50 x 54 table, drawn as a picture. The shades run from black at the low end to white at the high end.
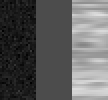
The table splits into one row of 3 panels. Panel 1,1: very low, fine-grained, faint in contrast. Panel 1,2: low, flat. Panel 1,3: high, streaked across.
